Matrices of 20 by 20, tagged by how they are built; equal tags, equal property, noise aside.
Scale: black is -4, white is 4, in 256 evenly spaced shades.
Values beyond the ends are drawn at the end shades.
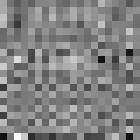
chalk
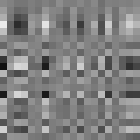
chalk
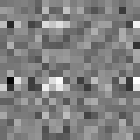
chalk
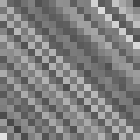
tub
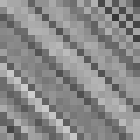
tub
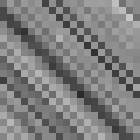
tub
